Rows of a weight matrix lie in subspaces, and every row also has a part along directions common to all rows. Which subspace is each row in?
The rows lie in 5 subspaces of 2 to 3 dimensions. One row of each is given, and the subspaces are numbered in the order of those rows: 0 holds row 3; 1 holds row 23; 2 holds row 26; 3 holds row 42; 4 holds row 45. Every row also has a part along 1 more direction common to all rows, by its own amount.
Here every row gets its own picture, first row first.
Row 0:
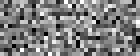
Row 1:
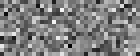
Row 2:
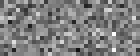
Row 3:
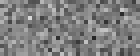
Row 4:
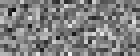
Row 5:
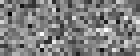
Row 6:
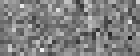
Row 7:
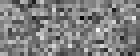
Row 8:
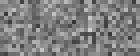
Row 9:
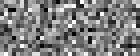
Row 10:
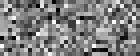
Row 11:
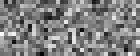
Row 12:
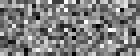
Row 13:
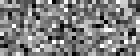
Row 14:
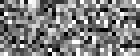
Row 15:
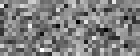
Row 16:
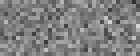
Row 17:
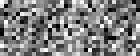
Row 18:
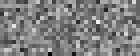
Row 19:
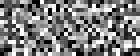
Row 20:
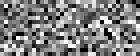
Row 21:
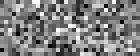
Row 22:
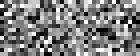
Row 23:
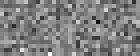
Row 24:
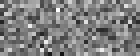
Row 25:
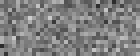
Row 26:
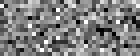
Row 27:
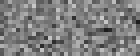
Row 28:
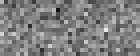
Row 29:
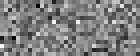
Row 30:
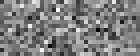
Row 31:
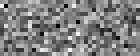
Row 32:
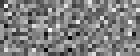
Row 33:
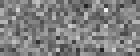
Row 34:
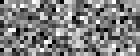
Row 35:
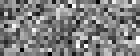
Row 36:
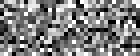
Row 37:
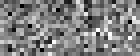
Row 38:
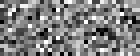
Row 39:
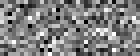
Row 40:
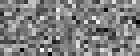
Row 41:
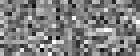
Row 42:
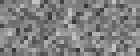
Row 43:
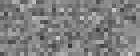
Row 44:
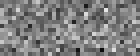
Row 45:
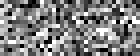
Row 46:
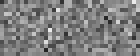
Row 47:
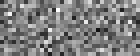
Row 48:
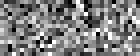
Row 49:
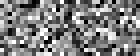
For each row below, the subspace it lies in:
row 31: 2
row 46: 2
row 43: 4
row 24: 4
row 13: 1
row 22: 4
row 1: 4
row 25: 4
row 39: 3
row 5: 1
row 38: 0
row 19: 1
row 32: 2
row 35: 1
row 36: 0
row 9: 0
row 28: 3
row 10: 4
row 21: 3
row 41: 1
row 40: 1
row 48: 0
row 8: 0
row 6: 0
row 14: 0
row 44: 3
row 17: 2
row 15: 2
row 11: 3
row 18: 1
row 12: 1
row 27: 1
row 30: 3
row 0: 1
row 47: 2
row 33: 3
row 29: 4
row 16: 2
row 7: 4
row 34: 3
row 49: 3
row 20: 2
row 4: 0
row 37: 0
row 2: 3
